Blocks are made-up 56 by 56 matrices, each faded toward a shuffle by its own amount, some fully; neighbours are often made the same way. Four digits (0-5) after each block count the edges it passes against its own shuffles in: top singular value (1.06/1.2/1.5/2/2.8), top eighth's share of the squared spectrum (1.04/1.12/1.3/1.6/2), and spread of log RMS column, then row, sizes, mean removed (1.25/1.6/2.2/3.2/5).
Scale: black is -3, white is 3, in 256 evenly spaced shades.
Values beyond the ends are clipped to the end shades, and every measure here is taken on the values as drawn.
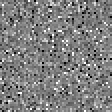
1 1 0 0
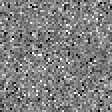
2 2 0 1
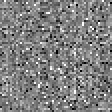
3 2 1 1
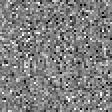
2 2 0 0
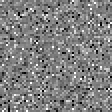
2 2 0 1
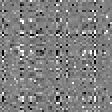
5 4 3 3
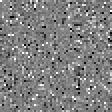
3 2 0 0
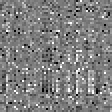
4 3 2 2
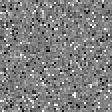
1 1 0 0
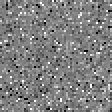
2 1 0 0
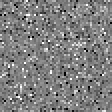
1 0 0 0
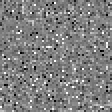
1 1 0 0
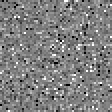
0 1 0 0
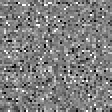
3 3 1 2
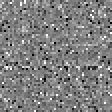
3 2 0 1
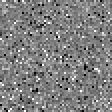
1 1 0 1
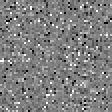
2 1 0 0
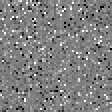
0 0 0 0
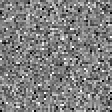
0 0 0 0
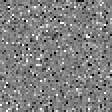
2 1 0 0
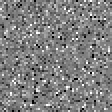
1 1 0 0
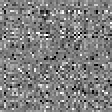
4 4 2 3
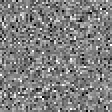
3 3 1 1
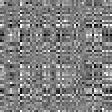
5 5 4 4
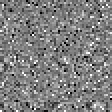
3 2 1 1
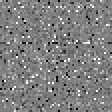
1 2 0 1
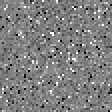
0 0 0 0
